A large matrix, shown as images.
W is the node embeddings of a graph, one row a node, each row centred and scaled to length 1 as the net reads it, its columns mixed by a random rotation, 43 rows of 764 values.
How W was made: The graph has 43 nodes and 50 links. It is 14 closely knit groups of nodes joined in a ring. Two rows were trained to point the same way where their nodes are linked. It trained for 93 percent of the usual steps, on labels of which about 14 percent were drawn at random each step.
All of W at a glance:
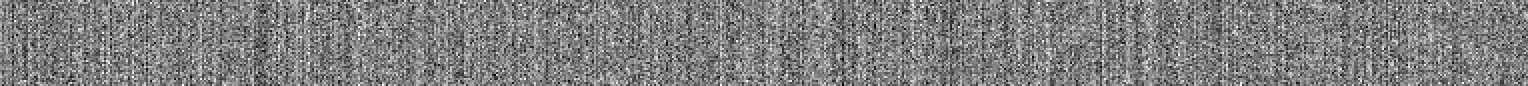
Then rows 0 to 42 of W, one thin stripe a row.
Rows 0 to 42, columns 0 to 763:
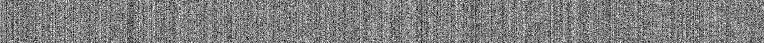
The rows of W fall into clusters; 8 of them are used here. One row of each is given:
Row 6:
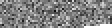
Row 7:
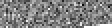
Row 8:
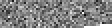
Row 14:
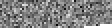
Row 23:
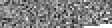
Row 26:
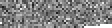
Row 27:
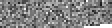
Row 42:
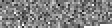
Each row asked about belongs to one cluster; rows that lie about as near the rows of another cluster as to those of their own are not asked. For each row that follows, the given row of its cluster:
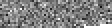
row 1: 14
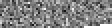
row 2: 23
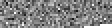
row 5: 42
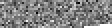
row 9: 7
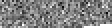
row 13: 42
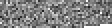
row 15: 27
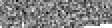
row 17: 42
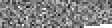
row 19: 23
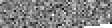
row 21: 6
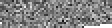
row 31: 26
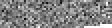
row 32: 8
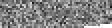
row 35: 26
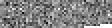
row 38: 6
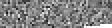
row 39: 27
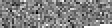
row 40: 7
